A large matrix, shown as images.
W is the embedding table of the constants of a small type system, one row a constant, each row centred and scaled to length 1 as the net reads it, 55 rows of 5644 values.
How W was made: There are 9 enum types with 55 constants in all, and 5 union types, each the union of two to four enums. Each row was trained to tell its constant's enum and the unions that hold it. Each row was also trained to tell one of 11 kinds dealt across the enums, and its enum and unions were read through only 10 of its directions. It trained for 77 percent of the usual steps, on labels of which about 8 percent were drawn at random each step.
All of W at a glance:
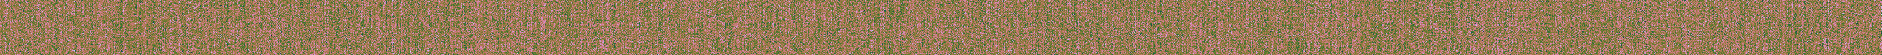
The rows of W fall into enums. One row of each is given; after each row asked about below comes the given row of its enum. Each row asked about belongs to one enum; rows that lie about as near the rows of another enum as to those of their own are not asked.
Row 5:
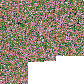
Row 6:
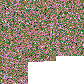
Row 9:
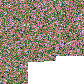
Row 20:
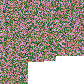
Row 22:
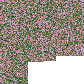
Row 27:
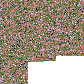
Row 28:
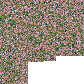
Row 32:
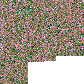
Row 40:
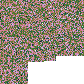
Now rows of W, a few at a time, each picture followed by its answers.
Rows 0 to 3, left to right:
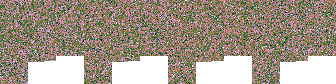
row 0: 5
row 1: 28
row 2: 27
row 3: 22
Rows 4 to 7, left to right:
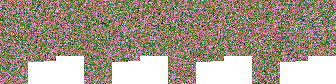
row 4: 5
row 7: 22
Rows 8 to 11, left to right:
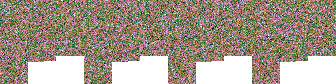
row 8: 28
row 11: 6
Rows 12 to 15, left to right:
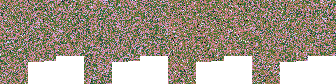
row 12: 27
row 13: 5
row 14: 27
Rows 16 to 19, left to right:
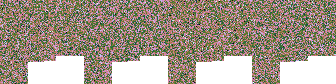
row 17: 28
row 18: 27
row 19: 27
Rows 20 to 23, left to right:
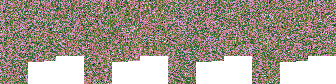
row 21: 5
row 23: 9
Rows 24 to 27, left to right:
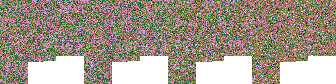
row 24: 9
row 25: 22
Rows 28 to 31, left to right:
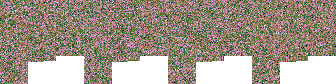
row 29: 9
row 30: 40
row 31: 32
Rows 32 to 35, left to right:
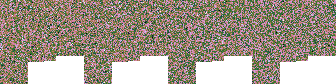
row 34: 20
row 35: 40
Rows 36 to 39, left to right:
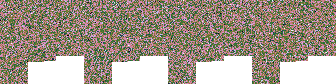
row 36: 20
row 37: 9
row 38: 28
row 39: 22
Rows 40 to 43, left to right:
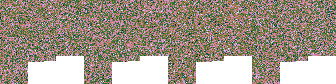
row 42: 27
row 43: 6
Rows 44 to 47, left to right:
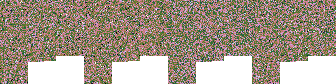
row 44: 6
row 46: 5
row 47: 6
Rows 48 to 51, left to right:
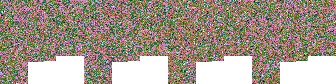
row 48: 28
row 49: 22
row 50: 28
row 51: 9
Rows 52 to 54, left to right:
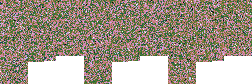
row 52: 20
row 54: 5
